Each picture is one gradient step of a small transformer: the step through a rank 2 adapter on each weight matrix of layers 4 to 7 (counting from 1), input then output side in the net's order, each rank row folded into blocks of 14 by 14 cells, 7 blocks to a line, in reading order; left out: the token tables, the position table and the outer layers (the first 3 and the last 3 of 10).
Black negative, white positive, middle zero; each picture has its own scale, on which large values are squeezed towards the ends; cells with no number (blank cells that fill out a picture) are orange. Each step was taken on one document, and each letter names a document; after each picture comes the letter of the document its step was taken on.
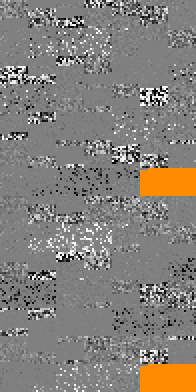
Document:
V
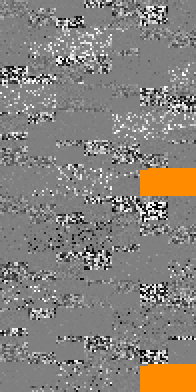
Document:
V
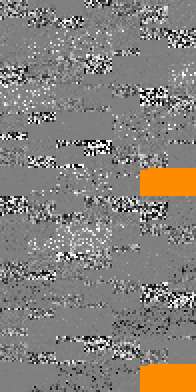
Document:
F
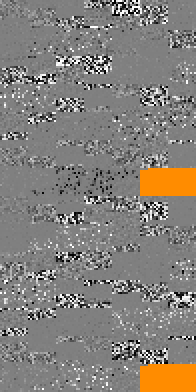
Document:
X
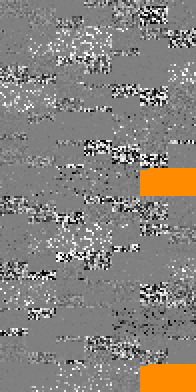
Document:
V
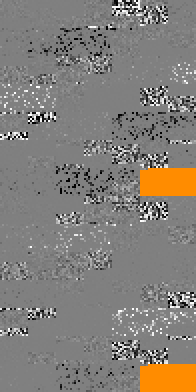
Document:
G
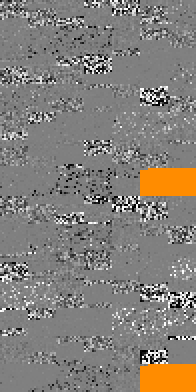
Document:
F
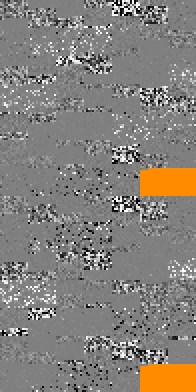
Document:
V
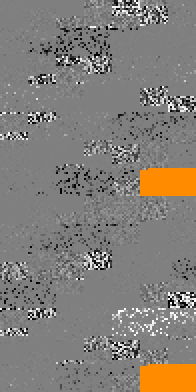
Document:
G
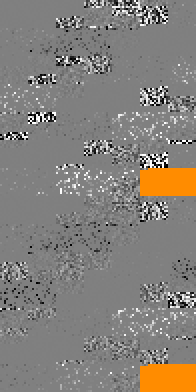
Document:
G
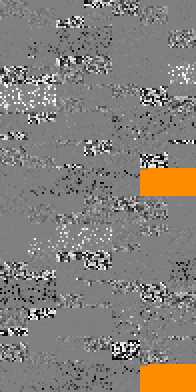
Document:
X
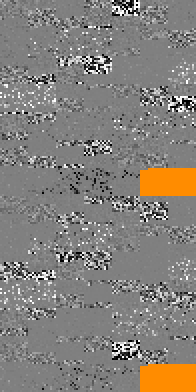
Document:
X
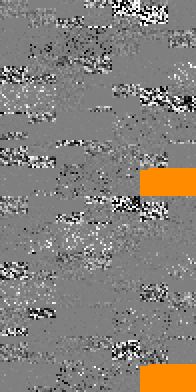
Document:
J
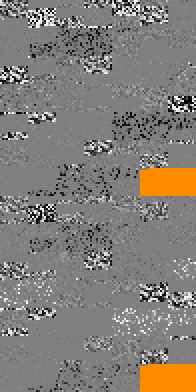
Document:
J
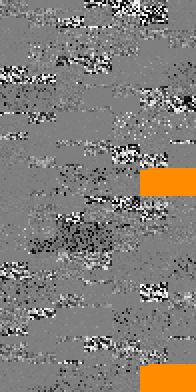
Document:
J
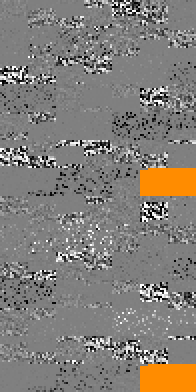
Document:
J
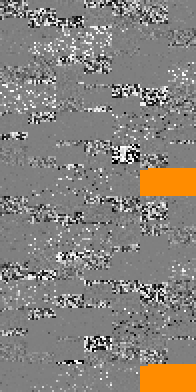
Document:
V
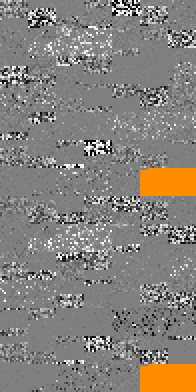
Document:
F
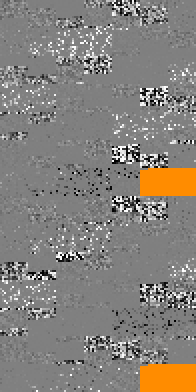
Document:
V
